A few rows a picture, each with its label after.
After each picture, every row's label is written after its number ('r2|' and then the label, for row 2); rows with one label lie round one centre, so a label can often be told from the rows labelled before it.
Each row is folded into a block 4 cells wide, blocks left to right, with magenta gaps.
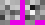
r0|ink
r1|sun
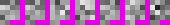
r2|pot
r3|pot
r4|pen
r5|ink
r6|pot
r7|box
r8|sun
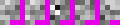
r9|box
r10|box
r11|sun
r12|pot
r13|ink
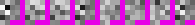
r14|sun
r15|ink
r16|ink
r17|sun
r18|box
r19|pot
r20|pen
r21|sun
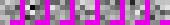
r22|box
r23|sun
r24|pot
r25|ink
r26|pot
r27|pen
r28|ink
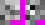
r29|ink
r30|sun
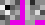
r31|sun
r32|pen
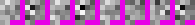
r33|box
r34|sun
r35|box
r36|sun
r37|box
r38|pot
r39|pen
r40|sun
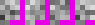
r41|ink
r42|box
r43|pot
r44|ink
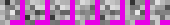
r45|pen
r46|ink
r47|ink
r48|box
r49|ink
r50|pen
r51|box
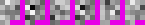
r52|box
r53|sun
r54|ink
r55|sun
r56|pen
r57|box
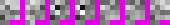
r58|ink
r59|box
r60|sun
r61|sun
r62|pot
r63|pot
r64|ink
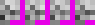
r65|ink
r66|ink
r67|ink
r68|ink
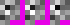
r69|sun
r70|sun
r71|sun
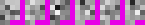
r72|ink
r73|box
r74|sun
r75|pen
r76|box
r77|pen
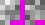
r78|box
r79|pot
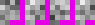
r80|pot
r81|box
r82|ink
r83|box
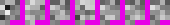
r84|sun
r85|box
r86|pot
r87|ink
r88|pot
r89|pot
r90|pot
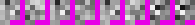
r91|pen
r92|ink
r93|pen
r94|pot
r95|pen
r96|box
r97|sun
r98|sun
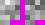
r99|box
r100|pot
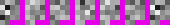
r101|sun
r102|box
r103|pot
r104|pen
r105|box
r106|pot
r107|sun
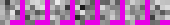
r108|pen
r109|ink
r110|box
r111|sun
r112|pot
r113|box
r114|ink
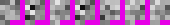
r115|pot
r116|sun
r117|box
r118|sun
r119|ink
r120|box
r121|box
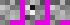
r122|pot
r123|sun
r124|pot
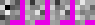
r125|sun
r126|pen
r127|pen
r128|box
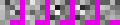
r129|pen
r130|box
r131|sun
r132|sun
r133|pot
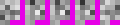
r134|ink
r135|pen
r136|pen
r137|pen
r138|box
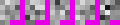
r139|box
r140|ink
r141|pen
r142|box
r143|sun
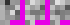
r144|pen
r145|box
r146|box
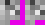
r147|pen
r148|pen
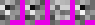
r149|sun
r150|sun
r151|ink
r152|sun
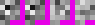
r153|sun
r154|sun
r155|pen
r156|box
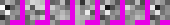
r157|sun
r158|ink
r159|pot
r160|pen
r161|sun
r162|pot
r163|sun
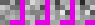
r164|pot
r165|box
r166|pen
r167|pen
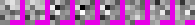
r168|ink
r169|ink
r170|sun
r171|sun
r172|sun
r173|pot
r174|pen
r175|pen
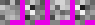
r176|pot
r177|sun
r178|ink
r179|sun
